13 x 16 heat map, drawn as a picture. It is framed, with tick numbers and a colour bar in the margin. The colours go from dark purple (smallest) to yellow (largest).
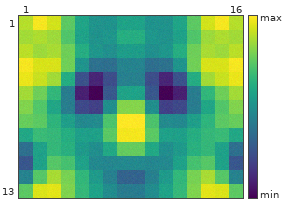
The top middle is the calmest part. No overall slope runs across the table. No single row or column stands out from its neighbours. The centre is the roughest part. The left and right halves mirror each other.
